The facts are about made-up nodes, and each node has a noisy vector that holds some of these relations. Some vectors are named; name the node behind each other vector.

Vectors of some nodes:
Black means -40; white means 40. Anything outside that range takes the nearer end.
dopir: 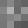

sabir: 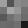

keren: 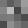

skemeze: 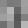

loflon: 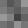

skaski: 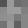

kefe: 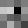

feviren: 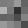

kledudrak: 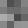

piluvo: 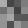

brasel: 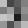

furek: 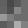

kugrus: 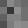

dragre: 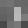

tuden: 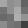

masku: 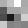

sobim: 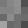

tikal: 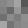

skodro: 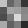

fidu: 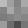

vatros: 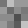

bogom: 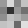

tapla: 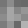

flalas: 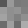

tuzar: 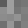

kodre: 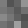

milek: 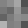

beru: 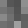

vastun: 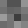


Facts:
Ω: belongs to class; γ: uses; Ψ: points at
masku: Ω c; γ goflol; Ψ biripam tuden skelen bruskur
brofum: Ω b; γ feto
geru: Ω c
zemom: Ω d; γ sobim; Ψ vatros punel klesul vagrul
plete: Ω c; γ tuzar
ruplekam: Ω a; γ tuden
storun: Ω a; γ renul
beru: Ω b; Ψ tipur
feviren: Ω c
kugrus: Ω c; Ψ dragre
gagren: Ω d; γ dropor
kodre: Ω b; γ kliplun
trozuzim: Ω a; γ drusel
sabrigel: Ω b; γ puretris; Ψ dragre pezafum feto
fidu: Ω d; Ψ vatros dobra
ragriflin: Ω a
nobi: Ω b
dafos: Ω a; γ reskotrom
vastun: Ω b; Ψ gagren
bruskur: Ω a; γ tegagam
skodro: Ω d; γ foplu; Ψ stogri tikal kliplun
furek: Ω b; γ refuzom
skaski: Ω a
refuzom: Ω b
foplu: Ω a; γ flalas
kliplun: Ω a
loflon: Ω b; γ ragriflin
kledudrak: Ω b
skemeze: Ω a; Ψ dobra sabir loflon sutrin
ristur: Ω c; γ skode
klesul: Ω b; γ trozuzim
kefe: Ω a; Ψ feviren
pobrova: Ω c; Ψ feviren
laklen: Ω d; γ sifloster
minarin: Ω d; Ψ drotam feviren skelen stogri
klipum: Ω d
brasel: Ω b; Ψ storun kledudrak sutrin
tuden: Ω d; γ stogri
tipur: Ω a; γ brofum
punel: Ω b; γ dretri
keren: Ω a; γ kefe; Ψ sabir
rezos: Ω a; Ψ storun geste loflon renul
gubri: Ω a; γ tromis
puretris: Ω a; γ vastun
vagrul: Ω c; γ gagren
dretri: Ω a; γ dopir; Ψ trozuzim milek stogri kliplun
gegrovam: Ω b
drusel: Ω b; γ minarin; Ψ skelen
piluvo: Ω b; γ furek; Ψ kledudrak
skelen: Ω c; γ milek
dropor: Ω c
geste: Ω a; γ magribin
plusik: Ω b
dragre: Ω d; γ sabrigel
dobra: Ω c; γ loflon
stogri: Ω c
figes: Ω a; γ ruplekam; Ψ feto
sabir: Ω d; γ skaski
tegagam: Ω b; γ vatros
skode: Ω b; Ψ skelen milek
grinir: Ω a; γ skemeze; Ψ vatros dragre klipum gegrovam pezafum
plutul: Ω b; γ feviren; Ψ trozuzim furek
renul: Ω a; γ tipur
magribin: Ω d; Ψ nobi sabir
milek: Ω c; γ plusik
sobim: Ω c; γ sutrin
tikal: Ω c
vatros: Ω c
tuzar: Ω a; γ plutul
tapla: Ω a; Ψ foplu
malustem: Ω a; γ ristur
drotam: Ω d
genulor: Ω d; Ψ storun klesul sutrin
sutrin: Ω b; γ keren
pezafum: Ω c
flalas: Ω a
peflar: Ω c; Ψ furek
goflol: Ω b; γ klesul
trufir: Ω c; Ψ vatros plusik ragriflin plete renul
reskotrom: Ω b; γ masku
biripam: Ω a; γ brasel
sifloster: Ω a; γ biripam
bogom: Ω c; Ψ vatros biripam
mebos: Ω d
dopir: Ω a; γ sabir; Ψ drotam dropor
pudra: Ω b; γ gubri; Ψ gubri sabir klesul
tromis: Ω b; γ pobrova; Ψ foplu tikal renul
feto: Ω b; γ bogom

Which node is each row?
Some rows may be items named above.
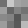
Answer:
vatros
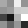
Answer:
minarin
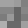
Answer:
trufir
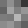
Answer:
dretri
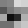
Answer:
reskotrom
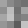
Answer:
rezos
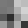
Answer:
drusel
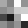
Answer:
minarin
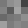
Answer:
stogri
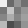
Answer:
genulor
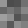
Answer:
tromis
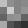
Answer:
zemom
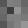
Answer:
kugrus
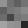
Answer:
skode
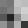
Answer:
drusel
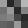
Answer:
pudra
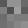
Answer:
pezafum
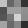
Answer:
skodro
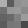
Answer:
magribin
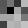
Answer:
feto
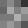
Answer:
dretri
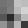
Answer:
drusel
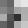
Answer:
klesul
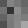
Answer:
kugrus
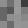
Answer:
peflar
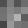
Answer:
figes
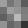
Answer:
laklen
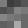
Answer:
plutul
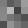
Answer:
keren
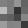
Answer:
feviren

